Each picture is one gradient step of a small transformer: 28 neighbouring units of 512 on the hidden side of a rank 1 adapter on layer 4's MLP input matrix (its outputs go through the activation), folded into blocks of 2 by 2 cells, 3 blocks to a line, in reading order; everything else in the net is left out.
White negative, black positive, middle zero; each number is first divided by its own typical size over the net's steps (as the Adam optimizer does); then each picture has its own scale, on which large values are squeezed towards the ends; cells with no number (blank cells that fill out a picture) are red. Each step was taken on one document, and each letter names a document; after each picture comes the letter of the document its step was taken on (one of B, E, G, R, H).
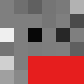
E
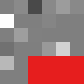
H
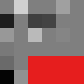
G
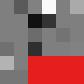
E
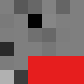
G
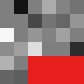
E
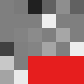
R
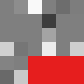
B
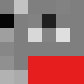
G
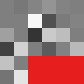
R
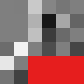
R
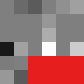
B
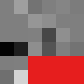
B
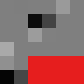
G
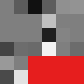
B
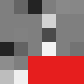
B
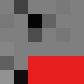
G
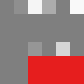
H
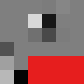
G
